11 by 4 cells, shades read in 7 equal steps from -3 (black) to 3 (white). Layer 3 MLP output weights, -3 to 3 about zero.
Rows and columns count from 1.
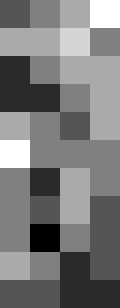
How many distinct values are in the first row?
4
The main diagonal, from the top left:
-1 1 1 1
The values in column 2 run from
-3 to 1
